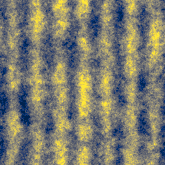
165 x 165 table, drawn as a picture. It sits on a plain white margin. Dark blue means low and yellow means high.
Histogram: bell-shaped. Stripes: upright, repeating 7 times. Seam: none. Slope: none.
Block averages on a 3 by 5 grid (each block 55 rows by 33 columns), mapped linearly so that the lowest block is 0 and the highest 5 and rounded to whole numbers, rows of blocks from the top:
1 5 2 3 4 / 0 5 4 4 2 / 1 5 4 3 2
